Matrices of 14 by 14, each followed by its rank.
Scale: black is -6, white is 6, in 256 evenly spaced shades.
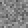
full rank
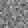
full rank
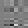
one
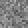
full rank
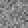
full rank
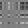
one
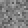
full rank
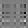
one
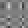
one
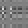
one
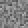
full rank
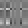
one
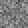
full rank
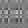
one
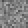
full rank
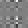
one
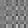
one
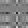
one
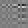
one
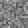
full rank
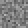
full rank
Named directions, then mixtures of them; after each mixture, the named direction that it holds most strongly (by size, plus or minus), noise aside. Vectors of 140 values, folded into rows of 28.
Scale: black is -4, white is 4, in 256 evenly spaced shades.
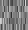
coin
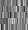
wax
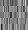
coin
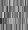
coin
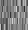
wax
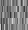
wax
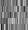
wax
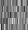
wax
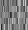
wax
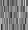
coin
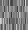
coin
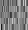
wax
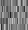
wax
